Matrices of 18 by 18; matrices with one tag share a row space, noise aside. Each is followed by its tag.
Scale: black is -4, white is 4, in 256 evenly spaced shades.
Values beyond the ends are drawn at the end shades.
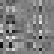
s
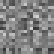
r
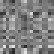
r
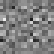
r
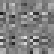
r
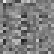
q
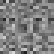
r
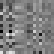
s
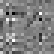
s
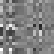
s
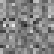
r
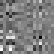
s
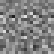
r
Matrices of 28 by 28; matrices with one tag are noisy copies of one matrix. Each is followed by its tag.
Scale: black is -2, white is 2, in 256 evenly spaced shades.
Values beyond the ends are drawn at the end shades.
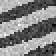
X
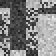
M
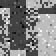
M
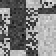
M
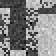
M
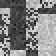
M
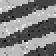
X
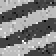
X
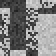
M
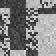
M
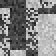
M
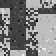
M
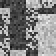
M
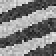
X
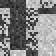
M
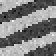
X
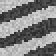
X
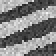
X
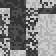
M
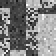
M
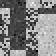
M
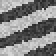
X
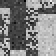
M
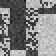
M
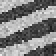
X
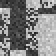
M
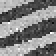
X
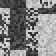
M
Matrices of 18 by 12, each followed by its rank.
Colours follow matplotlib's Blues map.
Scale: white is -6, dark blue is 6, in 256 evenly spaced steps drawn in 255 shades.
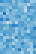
full rank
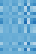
one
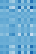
one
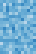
full rank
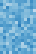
full rank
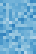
full rank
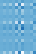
one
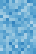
full rank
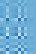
one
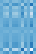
one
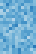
full rank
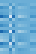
one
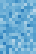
full rank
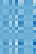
one
